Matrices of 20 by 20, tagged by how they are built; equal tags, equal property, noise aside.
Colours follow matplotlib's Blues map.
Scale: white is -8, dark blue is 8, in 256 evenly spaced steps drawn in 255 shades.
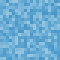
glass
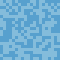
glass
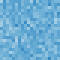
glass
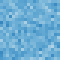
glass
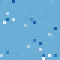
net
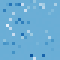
net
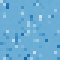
net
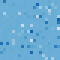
net
